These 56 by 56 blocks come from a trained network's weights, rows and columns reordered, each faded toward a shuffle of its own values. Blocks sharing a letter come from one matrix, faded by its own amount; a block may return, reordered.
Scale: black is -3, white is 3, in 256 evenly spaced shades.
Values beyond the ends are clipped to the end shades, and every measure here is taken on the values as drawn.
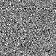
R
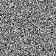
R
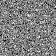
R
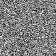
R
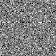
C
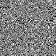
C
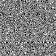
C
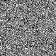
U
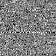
C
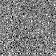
C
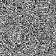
U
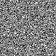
U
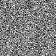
U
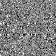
R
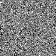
R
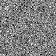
U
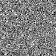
R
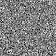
R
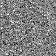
R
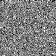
U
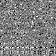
C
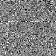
C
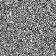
U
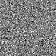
U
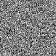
U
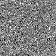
R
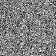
U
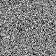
U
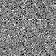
C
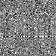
C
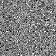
R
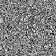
U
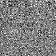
R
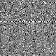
C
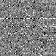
C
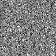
R
